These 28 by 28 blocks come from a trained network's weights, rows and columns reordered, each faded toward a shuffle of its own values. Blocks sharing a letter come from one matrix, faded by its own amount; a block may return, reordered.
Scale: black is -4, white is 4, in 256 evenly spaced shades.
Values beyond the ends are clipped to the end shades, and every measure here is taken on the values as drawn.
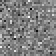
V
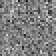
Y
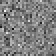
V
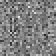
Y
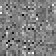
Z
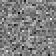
V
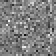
V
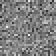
Y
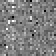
Z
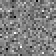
V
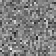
Y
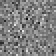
Y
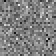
Y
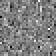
Z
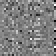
Z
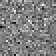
V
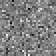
V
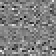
Z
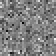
V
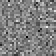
Y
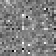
Z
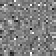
Z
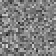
Y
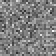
Y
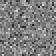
Y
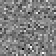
V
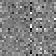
Z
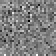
V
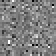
Z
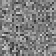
Y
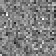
Y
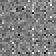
Z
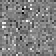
Z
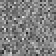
Y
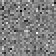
Y
